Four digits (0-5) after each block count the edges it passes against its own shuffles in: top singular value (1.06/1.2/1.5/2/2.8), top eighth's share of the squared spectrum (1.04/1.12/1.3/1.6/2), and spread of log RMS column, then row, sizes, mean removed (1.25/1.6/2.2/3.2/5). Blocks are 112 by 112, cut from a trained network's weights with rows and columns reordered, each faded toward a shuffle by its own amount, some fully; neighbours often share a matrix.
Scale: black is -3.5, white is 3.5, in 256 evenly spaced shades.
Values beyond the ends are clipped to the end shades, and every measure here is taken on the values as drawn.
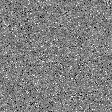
0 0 0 0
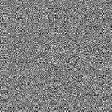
4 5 2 3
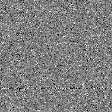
3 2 2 1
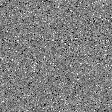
2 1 0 0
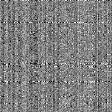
4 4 2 3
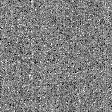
2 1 0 0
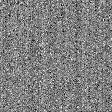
2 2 0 1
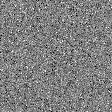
0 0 0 0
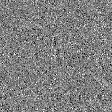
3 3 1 2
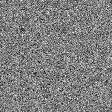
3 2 0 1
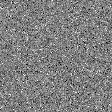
2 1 1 0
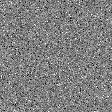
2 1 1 0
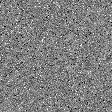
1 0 0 0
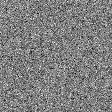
0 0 0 0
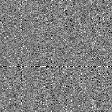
4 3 3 2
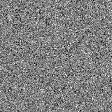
3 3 0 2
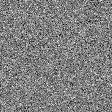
0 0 0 0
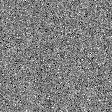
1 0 0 0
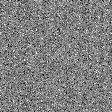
1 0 0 0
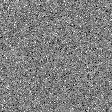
0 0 0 0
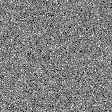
0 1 0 0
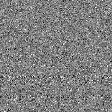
2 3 1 2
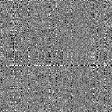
4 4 4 2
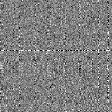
4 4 3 2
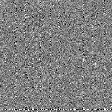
4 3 3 2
